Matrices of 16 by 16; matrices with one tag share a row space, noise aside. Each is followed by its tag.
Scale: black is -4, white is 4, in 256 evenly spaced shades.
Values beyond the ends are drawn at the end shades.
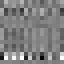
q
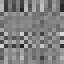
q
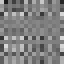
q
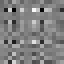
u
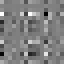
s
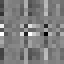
s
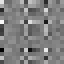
s
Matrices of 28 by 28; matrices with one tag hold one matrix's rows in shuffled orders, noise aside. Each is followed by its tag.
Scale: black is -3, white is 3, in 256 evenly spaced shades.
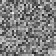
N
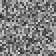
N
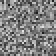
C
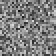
N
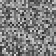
N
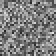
C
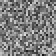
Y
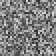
Y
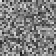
C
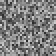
N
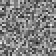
N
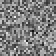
N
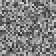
N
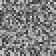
N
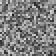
C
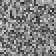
C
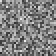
N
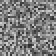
C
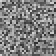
C
